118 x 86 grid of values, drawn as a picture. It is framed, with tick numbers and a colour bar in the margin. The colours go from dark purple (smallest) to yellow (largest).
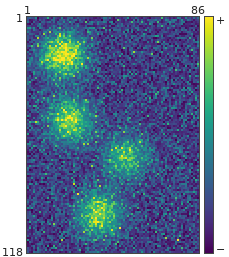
Bumps: four. Odd rows or columns: none. Histogram: skewed, a long tail of high values. Mirror symmetry: none.
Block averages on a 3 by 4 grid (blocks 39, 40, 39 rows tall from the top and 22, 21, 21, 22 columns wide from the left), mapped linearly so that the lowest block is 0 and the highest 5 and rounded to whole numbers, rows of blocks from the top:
5 2 0 0 | 3 3 3 0 | 0 5 1 0
